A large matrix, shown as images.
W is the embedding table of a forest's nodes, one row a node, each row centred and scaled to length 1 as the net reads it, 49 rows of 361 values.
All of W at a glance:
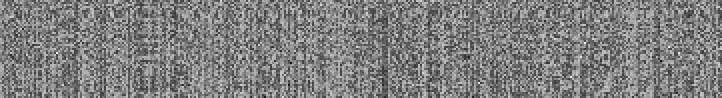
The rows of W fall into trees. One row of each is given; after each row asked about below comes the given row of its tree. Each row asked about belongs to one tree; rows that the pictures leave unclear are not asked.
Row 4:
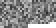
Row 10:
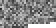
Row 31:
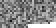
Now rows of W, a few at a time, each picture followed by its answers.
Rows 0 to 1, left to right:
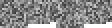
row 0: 4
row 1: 10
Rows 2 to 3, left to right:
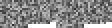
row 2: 31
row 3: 10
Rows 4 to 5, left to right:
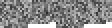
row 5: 31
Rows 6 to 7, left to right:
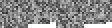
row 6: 31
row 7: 31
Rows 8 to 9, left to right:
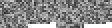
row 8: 31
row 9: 10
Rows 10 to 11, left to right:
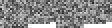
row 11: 31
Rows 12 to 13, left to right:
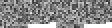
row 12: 4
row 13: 10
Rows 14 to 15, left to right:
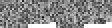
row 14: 4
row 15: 31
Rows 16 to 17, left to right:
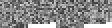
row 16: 10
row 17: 31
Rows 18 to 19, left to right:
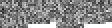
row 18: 31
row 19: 10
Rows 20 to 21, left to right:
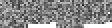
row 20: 10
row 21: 4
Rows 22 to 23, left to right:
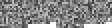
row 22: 31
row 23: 4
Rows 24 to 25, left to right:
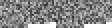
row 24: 10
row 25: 31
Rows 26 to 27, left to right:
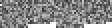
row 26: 31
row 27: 10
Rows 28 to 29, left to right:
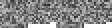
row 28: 10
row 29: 10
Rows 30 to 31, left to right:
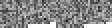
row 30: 31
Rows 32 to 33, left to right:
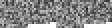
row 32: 10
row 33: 10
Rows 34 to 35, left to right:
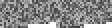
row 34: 4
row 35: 10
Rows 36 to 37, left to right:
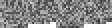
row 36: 10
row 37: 10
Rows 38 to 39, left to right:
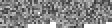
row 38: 31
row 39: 10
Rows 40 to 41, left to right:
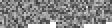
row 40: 31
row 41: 31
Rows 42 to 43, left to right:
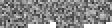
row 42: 4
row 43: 31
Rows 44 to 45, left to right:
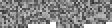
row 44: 31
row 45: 31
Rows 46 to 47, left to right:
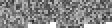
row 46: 10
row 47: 10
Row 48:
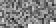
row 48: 10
